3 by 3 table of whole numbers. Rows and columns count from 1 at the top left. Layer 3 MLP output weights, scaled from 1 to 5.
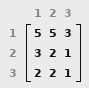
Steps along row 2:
down down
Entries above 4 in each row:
2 0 0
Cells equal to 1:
2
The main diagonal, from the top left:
5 2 1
